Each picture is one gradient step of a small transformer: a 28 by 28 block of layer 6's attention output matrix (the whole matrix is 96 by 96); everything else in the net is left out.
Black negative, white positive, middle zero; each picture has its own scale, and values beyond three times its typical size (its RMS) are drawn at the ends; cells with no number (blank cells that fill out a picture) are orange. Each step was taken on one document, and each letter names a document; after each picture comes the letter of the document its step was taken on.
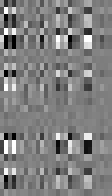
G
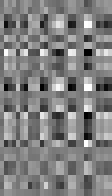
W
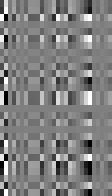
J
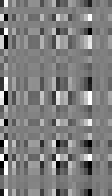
J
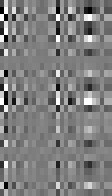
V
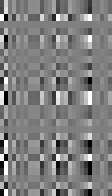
J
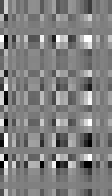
J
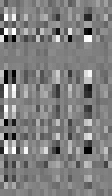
G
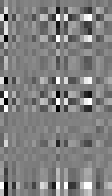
V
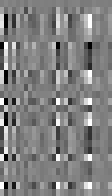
V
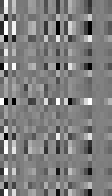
V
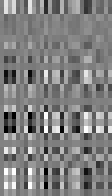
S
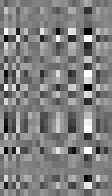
W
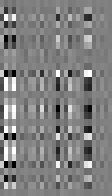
G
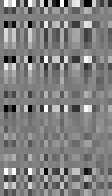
S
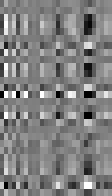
W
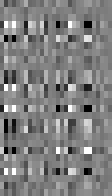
G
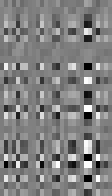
W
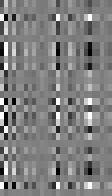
V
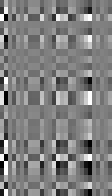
J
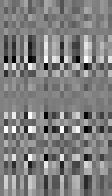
S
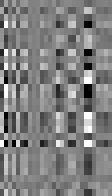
W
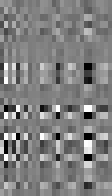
W
